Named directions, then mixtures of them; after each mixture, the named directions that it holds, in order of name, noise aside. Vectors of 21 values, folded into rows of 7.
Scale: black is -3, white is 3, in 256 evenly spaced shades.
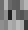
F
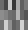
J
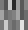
J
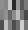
J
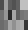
F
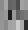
F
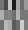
J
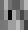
F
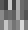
J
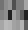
F, J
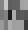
F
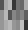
F, J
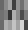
F, J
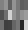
F, J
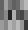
F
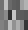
F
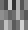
J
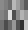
F, J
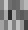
F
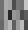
F, J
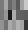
F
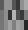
F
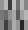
J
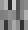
J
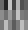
F, J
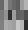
F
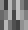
F, J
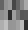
F, J
